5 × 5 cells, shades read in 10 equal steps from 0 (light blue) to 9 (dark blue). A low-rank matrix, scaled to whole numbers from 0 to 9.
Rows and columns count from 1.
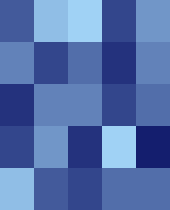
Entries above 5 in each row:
2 2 2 3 2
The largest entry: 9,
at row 4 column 5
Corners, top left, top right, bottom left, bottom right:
6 3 1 5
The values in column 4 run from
0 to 8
